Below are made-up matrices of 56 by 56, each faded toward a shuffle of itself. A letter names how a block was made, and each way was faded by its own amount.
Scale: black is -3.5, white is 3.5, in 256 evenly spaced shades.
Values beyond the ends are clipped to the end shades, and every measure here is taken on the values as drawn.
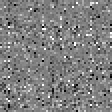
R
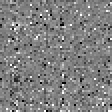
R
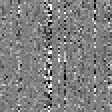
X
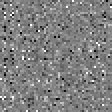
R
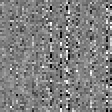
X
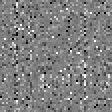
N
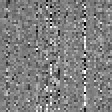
X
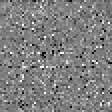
R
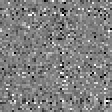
R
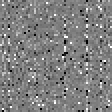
N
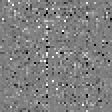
R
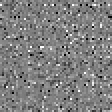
R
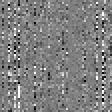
X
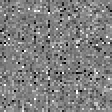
R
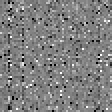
N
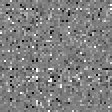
R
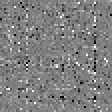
R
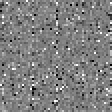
N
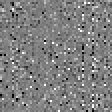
N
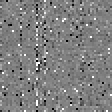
N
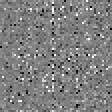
R
